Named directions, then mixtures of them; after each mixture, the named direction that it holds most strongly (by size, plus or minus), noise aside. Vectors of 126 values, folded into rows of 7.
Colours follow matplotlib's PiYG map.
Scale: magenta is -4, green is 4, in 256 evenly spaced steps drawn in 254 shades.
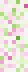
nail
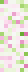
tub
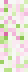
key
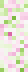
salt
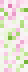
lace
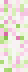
key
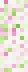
key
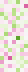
nail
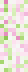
key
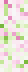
key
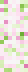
tub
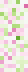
nail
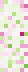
tub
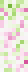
lace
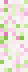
key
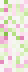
key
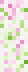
lace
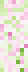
salt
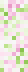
salt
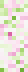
salt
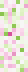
nail
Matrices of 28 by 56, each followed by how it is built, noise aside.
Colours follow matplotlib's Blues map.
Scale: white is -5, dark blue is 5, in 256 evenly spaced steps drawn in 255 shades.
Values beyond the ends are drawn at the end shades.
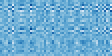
low rank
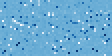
sparse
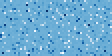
sparse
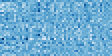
low rank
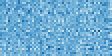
low rank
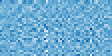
low rank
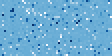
sparse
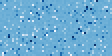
sparse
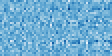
low rank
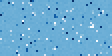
sparse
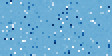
sparse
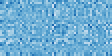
low rank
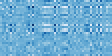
low rank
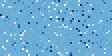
sparse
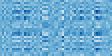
low rank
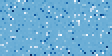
sparse
